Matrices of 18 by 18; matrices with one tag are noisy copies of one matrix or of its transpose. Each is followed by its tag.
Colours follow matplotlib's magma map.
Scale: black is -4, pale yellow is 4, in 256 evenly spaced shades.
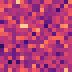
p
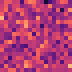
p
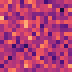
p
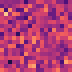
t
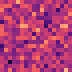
p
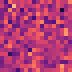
t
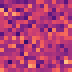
t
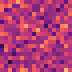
p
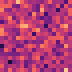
p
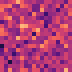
p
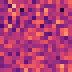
t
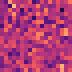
t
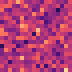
p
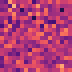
t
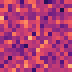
p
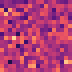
t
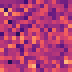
t
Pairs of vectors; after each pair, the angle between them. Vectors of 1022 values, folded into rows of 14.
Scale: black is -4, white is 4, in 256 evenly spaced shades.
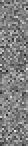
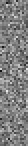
partly aligned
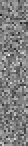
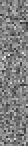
nearly parallel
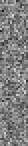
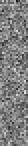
nearly parallel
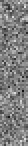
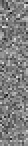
partly aligned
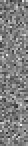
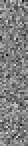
nearly opposite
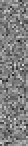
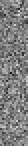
partly aligned
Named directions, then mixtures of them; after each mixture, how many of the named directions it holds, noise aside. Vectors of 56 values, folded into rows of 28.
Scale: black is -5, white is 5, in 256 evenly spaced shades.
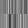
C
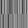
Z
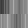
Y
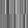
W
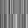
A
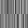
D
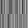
one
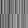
three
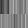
two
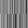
three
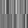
one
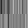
three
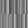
two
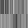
two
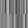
one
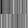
two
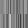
two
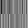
two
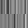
three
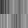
one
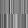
one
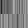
three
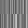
two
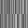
two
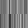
two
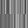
two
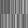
three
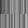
three
